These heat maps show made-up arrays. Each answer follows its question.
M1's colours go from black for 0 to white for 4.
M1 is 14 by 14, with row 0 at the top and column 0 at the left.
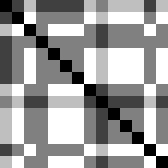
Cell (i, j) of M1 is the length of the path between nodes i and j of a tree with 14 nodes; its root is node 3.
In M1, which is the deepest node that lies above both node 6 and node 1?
0
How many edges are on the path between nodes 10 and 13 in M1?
2
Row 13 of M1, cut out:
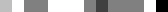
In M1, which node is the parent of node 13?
8
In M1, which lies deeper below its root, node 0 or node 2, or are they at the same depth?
node 2
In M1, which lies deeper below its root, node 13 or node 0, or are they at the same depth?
node 13
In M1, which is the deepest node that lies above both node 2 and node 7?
8
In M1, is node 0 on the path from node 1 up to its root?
yes
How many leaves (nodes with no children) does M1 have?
11
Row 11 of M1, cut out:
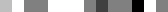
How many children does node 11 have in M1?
0
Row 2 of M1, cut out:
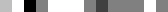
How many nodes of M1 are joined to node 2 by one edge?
1
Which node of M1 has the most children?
8
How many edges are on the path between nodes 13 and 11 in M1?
2
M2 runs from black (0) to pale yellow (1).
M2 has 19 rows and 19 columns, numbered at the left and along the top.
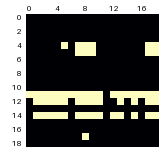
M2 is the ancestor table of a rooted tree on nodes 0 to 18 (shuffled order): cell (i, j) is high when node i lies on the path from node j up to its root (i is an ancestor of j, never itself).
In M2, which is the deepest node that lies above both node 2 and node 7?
12
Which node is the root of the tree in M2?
11
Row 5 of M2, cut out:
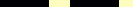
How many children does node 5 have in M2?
4
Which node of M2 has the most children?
12
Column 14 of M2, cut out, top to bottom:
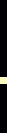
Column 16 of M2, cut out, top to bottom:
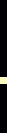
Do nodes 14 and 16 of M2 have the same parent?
yes
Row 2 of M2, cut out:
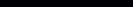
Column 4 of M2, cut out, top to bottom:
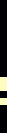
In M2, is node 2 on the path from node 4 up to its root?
no
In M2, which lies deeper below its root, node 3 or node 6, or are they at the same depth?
node 3
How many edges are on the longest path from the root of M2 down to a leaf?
6
